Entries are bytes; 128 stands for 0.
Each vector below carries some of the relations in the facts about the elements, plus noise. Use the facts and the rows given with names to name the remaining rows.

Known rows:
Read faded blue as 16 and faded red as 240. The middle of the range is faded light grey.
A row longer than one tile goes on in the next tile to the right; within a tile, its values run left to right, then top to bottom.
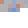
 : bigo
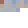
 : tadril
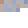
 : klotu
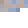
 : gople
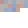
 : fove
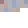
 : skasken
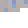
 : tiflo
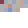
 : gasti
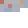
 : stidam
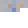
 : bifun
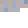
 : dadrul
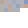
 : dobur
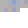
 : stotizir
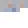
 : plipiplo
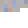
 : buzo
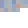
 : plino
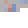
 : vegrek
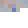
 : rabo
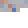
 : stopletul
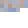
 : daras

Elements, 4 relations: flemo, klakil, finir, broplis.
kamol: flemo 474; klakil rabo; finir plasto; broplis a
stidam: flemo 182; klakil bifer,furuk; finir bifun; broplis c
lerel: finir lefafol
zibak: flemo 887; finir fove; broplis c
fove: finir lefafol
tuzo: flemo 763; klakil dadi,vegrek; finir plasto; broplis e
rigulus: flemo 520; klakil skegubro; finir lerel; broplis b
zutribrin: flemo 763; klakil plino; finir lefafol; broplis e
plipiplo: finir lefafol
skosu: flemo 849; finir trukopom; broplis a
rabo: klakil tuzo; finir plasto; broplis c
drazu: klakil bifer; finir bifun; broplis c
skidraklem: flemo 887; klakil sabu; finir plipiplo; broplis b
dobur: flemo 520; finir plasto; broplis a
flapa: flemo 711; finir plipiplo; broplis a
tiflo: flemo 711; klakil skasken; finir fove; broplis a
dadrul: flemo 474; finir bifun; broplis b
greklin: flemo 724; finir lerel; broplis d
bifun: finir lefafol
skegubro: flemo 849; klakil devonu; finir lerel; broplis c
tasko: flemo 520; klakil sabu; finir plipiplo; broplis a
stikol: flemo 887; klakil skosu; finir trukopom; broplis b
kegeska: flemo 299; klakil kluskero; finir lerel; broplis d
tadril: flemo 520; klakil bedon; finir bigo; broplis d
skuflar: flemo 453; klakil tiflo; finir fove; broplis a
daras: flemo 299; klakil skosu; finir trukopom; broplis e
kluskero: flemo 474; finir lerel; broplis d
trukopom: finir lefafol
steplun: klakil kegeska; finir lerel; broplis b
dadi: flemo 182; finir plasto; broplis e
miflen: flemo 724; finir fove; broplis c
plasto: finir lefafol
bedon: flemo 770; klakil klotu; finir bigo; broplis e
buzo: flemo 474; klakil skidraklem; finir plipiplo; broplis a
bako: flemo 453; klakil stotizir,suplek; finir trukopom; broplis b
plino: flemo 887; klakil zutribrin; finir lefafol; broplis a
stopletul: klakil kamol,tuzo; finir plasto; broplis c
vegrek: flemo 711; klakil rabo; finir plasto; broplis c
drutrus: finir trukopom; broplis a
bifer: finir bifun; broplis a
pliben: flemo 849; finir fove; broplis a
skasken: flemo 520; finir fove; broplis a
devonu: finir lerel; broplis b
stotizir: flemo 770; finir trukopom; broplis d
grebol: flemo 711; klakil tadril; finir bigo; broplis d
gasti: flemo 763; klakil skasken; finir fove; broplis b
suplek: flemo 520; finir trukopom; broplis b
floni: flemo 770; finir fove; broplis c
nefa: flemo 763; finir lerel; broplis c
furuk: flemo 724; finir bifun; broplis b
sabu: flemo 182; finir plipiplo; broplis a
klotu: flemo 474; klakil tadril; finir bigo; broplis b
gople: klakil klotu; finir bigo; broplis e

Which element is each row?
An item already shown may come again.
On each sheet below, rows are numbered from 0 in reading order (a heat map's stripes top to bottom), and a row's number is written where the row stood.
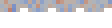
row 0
vegrek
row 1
steplun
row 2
kamol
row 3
dobur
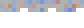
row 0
drazu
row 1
skosu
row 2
bigo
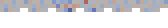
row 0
buzo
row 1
buzo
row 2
bako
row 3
sabu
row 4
buzo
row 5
furuk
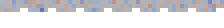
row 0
flapa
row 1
rabo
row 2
tasko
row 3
bifer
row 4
tasko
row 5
drazu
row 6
kluskero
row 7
grebol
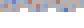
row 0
pliben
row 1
nefa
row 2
sabu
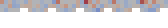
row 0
greklin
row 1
suplek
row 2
zutribrin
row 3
tuzo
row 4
skasken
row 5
dadi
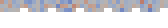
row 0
rigulus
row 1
skidraklem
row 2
skuflar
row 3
floni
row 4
devonu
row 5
kegeska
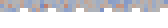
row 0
daras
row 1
zibak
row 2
lerel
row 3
bedon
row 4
skegubro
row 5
dadrul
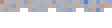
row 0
miflen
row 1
furuk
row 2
drutrus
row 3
stikol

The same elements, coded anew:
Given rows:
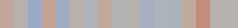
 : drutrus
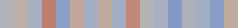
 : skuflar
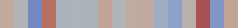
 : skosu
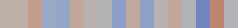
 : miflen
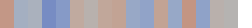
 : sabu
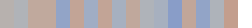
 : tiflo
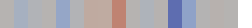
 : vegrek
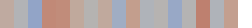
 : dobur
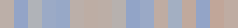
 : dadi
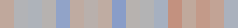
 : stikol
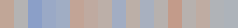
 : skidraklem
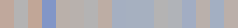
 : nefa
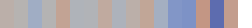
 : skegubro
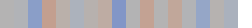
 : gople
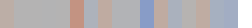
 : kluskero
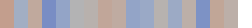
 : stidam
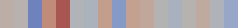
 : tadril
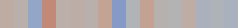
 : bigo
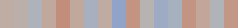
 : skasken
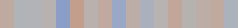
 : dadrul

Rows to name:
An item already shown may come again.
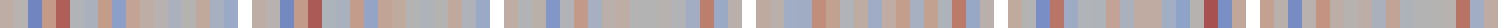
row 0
tadril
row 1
tadril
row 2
lerel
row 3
rigulus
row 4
skosu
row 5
tasko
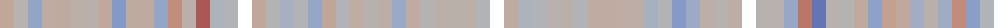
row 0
suplek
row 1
buzo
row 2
stopletul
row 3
bako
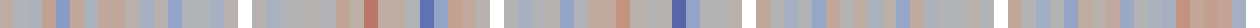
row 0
flapa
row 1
rabo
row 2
vegrek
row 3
buzo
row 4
stikol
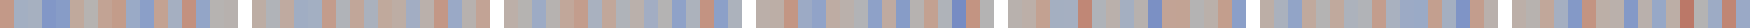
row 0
sabu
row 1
gasti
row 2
kegeska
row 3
miflen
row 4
greklin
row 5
zutribrin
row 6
furuk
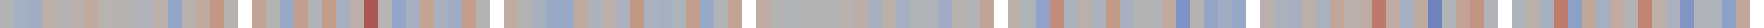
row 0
tuzo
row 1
plino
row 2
fove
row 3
drazu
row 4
grebol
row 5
kamol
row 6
skuflar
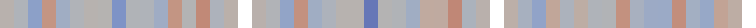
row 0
daras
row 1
daras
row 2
zutribrin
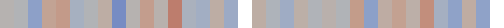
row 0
bedon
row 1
klotu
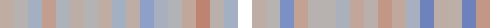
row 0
stotizir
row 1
pliben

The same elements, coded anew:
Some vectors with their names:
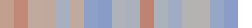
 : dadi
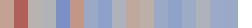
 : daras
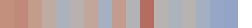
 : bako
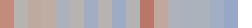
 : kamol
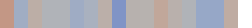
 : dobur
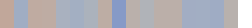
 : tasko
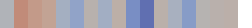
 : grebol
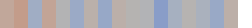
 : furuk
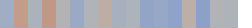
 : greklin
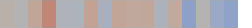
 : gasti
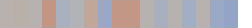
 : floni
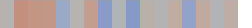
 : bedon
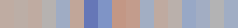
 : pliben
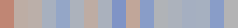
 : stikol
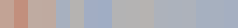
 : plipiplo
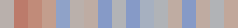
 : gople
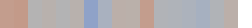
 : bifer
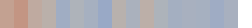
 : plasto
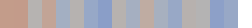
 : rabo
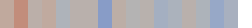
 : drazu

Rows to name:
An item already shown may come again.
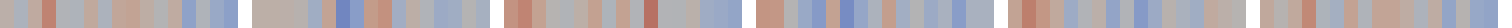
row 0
gasti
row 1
pliben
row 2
bako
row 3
skosu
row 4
bigo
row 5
gasti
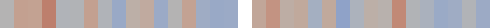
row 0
nefa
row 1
sabu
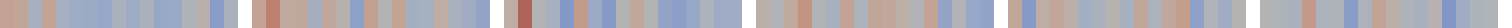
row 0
vegrek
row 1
stidam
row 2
daras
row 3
gasti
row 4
skasken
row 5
tiflo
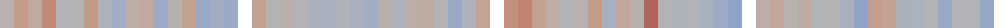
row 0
nefa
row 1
plino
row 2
bako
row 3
fove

